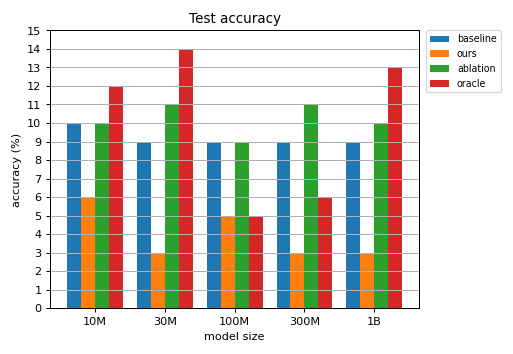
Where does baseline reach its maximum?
10M
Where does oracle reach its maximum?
30M
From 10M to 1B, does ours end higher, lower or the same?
lower
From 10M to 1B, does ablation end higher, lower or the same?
the same
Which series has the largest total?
ablation
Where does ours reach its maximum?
10M
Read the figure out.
Title: Test accuracy
x-axis: model size, ticks 10M 30M 100M 300M 1B
y-axis: accuracy (%), ticks 0 1 2 3 4 5 6 7 8 9 10 11 12 13 14 15
Legend: baseline, ours, ablation, oracle
Values:
baseline: 10 9 9 9 9
ours: 6 3 5 3 3
ablation: 10 11 9 11 10
oracle: 12 14 5 6 13
